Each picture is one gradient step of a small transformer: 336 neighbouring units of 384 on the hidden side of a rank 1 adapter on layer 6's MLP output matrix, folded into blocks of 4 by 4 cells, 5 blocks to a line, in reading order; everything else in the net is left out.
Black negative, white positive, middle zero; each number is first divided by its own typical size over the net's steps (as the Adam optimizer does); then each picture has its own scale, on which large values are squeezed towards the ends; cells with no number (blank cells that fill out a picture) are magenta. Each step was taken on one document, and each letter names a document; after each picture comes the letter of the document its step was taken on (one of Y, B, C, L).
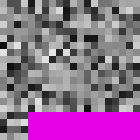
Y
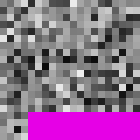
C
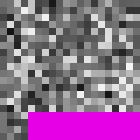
C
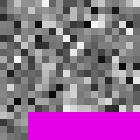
Y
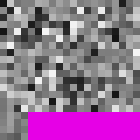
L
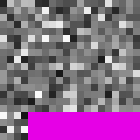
Y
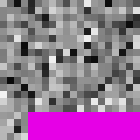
C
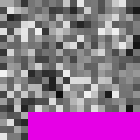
L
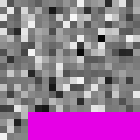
L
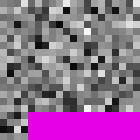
Y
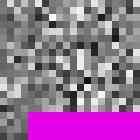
L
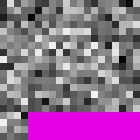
Y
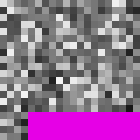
L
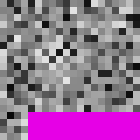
Y
